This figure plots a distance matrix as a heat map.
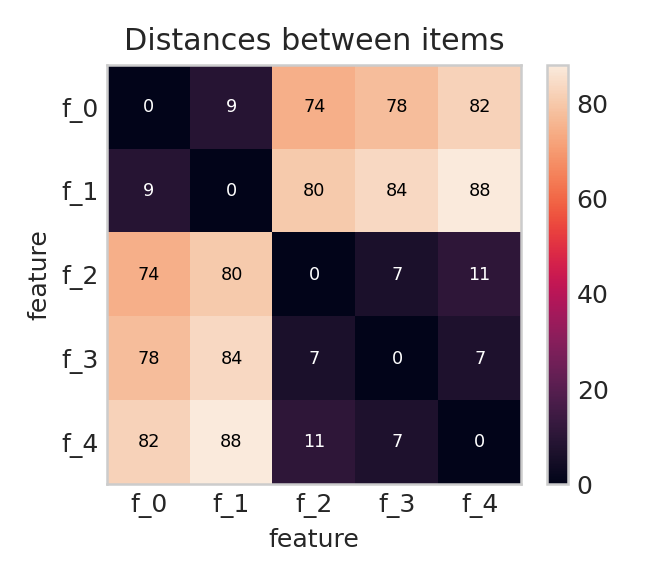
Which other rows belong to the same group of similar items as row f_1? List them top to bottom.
f_0
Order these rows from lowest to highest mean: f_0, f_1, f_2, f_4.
f_2, f_4, f_0, f_1
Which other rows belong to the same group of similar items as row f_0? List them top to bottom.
f_1
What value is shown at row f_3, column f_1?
84
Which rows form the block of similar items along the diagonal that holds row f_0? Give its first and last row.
f_0 to f_1
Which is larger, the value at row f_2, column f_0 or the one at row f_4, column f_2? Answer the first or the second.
the first
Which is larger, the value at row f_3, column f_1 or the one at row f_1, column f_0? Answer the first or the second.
the first
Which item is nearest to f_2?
f_3
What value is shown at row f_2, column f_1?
80
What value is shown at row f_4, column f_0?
82
